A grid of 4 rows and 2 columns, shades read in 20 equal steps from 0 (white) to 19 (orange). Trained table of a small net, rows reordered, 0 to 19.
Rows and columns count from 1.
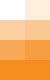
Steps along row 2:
up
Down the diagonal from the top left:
0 9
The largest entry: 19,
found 2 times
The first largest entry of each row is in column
2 2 2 1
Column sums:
41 47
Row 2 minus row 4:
-11 -10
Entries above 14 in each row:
0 0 1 2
